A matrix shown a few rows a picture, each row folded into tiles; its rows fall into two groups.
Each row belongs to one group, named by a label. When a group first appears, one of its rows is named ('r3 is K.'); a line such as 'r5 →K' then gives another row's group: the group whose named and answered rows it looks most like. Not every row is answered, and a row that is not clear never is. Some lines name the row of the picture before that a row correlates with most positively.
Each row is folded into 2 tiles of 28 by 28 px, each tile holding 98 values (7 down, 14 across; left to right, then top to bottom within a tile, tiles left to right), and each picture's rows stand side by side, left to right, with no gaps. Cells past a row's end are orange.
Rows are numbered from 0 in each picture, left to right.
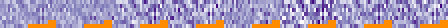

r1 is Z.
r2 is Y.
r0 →Y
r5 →Y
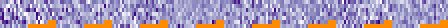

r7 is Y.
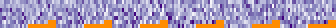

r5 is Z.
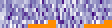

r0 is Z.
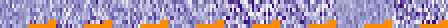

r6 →Y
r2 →Y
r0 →Z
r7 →Z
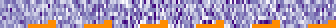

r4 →Z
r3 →Z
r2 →Y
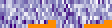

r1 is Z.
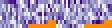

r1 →Z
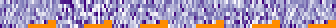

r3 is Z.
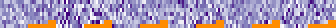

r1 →Z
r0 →Y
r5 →Z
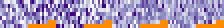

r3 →Z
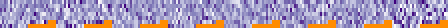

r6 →Y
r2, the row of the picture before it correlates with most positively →3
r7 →Z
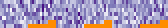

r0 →Y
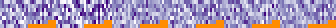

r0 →Y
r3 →Y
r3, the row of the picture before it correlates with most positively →0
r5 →Y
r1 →Y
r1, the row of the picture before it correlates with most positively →0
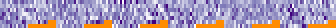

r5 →Z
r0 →Z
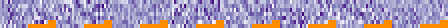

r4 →Y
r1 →Y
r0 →Z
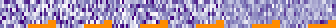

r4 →Y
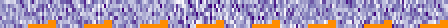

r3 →Y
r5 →Z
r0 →Y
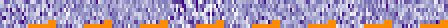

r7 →Z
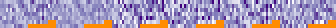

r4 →Y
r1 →Y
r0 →Y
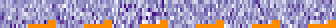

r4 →Z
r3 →Y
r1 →Z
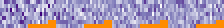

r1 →Z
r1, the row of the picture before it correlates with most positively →1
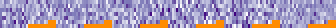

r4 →Z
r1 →Z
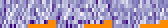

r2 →Y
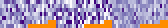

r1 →Y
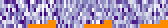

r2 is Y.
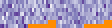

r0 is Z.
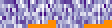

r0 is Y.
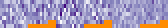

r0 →Y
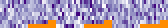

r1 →Z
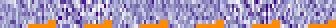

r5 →Z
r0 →Y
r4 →Y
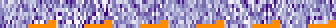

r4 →Y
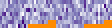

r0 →Z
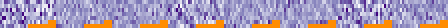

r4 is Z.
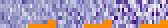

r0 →Z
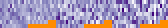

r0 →Z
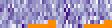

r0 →Z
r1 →Z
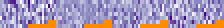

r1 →Y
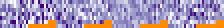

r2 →Y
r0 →Y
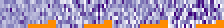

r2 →Y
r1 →Y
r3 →Z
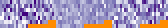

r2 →Y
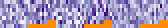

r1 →Y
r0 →Y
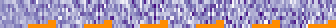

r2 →Y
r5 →Y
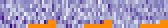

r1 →Z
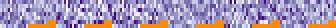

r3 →Y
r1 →Z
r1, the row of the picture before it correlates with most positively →1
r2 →Z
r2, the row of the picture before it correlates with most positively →1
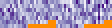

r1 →Y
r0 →Z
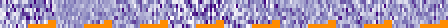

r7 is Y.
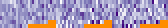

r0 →Y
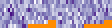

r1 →Y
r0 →Z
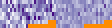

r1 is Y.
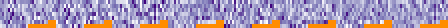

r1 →Z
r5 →Z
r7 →Y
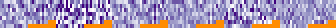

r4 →Z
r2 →Y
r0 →Y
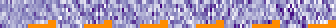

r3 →Y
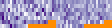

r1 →Z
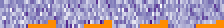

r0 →Y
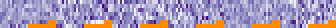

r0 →Z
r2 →Z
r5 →Y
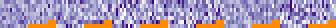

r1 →Z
